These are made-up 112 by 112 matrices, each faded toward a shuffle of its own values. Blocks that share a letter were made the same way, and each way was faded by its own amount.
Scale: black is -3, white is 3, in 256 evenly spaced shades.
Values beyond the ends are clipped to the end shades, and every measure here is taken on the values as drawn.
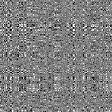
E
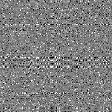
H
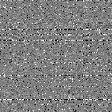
H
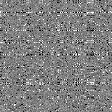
H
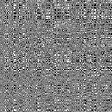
E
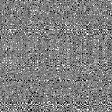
H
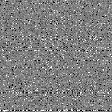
H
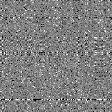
H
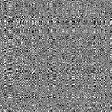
E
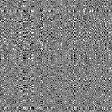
E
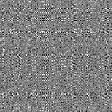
E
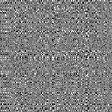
E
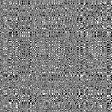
E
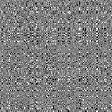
E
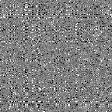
H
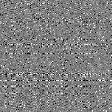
H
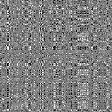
E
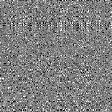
H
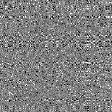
H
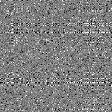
H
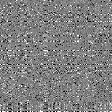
H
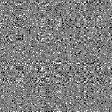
H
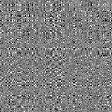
E
